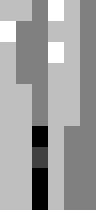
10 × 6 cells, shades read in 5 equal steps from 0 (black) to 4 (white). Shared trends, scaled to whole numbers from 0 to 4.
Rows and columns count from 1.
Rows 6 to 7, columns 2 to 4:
3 2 3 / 3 0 3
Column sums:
31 27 13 32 26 20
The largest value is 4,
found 3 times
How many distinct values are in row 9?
3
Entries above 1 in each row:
6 6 6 6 6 6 5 5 5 5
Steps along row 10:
same down up down same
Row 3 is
3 2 2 4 3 2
